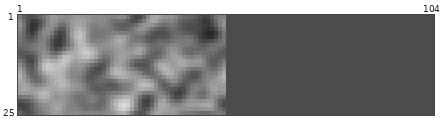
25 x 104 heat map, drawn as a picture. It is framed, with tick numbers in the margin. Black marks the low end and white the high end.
It is made of 1 by 2 panels. Panel 1,1: middling, blotchy, strong in contrast. Panel 1,2: low, flat.
